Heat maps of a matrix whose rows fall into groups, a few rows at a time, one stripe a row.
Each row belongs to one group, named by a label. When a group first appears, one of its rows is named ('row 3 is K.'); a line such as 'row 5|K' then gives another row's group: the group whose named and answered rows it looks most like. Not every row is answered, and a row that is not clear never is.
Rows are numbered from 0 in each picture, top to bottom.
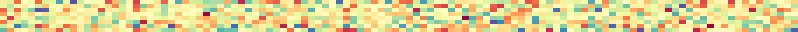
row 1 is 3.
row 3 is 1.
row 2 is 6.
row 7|3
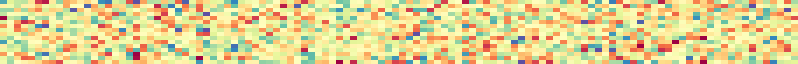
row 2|1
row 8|1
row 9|3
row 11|6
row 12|6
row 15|3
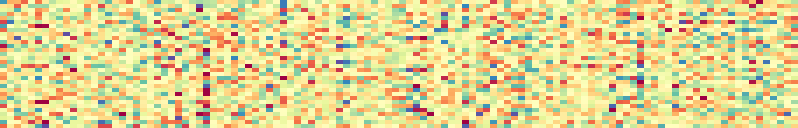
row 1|6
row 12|1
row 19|3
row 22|1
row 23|1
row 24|3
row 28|1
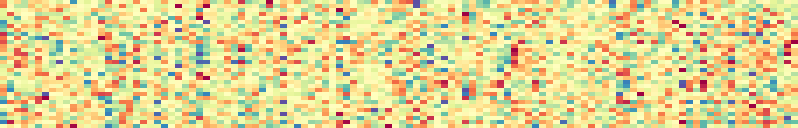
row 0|1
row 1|1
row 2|3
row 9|6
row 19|1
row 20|3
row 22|3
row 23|6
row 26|6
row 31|1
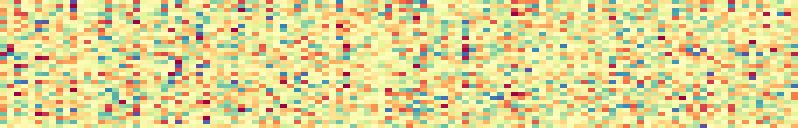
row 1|1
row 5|6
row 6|3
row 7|6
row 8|6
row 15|1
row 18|6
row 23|1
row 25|1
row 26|3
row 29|1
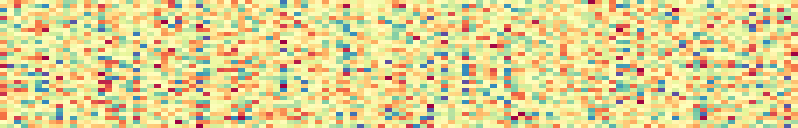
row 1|6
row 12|6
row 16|3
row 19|1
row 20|6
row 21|3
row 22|6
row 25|6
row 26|1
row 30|1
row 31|1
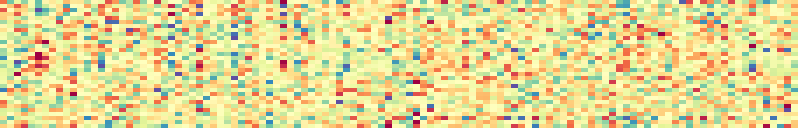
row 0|3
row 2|6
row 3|6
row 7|6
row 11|6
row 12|1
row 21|1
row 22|3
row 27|1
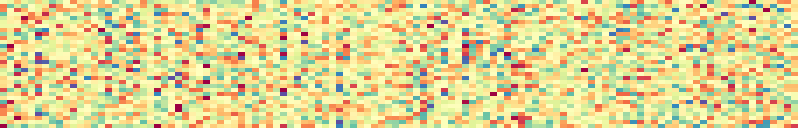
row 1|3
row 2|1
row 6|1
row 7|6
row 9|3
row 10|6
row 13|3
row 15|6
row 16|1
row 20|1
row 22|3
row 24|1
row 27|1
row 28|6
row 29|1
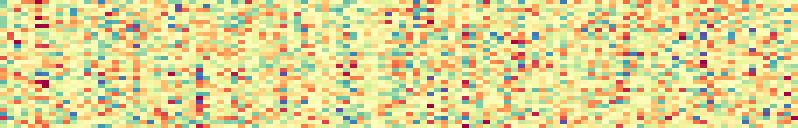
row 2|1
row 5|1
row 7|6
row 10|1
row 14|1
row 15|3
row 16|3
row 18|6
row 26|1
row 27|3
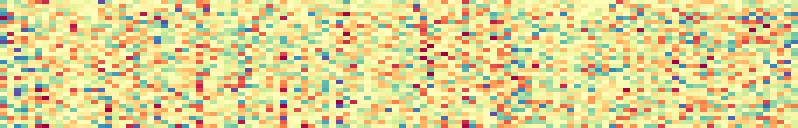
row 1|1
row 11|1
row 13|3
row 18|1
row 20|3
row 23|1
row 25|3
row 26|3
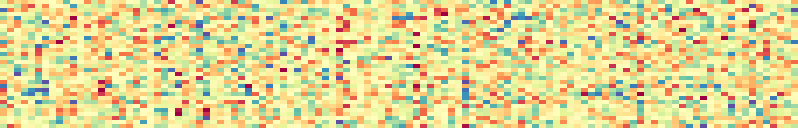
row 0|6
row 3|3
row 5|6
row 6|6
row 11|6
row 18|1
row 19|3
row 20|6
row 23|6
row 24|3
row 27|1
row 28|1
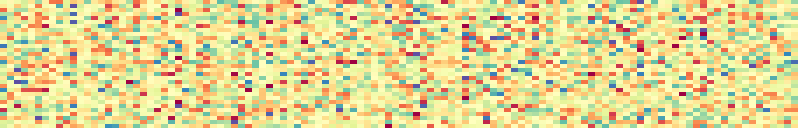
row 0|3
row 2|1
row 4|3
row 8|3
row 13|1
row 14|1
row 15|3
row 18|6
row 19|3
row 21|1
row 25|1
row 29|6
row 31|1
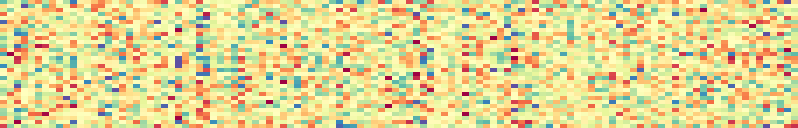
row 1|6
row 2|3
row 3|1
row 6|6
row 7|1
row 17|3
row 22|1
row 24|6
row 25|1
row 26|1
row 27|1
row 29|1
